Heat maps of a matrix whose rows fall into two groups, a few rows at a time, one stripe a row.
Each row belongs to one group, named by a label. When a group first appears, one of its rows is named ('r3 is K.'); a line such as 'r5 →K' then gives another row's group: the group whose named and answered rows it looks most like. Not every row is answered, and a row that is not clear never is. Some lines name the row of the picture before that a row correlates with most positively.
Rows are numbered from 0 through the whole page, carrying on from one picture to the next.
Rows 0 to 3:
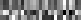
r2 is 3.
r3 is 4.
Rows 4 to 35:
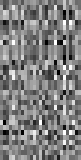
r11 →3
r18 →4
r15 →3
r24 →4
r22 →3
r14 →3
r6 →3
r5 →4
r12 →4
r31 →4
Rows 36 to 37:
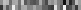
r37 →4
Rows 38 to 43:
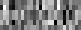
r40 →3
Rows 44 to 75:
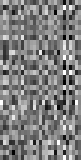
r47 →3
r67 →4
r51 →3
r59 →3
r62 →3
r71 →3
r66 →3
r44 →3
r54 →4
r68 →4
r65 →4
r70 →4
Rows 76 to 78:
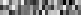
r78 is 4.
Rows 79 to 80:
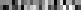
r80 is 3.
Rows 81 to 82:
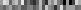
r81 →3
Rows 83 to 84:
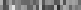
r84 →4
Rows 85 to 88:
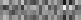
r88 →3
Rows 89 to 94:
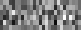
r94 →4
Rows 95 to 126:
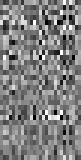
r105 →4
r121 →3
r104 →3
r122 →4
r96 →3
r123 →3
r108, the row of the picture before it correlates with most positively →89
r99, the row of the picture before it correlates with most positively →91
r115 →4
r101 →4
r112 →4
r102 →3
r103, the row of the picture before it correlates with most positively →89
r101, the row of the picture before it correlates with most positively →94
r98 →3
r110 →3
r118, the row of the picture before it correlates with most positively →89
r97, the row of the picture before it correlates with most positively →94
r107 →3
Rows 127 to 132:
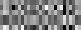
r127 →3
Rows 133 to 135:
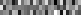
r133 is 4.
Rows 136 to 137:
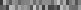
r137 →4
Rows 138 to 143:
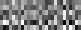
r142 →3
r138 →4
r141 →4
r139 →3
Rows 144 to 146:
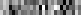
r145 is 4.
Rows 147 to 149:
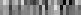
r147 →3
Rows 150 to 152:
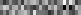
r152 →4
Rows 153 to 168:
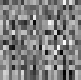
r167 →3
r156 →4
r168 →3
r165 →3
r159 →4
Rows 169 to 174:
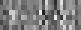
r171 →4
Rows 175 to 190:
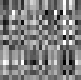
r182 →3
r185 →3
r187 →3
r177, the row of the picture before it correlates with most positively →172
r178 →4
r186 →3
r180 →4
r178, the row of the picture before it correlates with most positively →171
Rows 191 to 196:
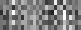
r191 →4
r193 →4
